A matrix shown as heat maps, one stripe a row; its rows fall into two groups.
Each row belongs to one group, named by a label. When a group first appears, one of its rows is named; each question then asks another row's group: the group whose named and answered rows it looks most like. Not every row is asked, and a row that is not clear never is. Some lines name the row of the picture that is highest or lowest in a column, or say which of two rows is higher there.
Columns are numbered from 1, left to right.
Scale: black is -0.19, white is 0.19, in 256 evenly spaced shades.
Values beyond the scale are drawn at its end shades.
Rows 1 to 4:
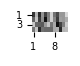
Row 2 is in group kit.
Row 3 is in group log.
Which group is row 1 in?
kit
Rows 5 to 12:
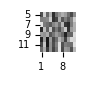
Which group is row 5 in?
kit
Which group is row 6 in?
kit
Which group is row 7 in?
log
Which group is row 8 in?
kit
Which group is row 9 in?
log
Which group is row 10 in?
kit
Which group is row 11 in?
kit
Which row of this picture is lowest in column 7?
8
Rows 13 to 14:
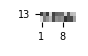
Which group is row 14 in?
log
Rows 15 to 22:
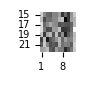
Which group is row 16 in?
log
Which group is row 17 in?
log
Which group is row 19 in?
log
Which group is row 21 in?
kit
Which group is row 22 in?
log
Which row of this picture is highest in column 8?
16
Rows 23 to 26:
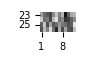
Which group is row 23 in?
log
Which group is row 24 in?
log
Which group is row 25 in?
kit
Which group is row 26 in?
kit
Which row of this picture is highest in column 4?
26
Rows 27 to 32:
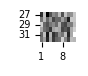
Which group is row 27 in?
kit
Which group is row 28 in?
kit
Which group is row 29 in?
log
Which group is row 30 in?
log
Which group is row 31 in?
kit
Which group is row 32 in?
kit
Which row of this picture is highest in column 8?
32
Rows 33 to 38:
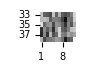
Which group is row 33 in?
log
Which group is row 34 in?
log
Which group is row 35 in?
log
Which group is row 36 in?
kit
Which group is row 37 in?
kit
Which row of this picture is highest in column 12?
38
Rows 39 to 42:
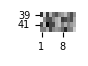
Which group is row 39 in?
kit
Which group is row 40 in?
log
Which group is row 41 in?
kit
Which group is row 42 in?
log
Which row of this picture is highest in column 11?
41
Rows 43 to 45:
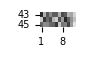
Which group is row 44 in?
log
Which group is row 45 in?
kit
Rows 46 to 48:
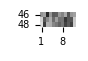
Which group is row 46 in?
kit
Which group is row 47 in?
log
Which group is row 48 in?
log
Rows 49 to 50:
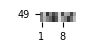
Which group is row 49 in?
kit
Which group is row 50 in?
kit
